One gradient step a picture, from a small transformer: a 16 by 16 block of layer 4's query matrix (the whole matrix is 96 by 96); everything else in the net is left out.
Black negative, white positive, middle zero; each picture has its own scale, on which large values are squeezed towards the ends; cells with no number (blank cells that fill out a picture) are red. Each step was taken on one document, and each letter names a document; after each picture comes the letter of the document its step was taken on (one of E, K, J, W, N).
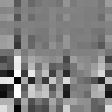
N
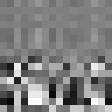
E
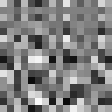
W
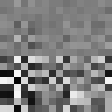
N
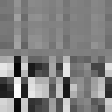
N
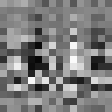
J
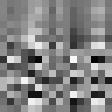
J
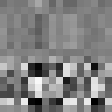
W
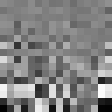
N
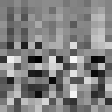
J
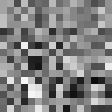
E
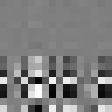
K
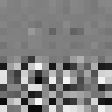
K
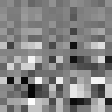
J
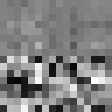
J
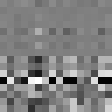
K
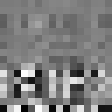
K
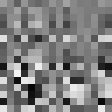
K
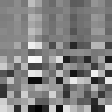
E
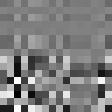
N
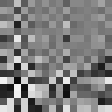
N
